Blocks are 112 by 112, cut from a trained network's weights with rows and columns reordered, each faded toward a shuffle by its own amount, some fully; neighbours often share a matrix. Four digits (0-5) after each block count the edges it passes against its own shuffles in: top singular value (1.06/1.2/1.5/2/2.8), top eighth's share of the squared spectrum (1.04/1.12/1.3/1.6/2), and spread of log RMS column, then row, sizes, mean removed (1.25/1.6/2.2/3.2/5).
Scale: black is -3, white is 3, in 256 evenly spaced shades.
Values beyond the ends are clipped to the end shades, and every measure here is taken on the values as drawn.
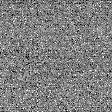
2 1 1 0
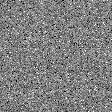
0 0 0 0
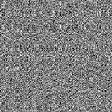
4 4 2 2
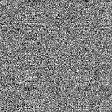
4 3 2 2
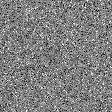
0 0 0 0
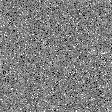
0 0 0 0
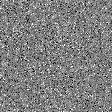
1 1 0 0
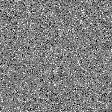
2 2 0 1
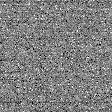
2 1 0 0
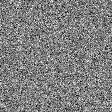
0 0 0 0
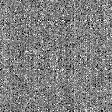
3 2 0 2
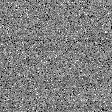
1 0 0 0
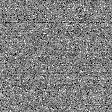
2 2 0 0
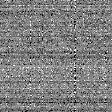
4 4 3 2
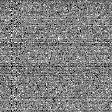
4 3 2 1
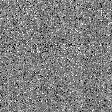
2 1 0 1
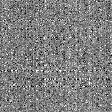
3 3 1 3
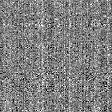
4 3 1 3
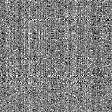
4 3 1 3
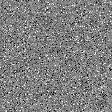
2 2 1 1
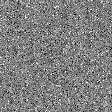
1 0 0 0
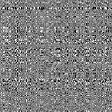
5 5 4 4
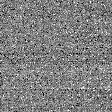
2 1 1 0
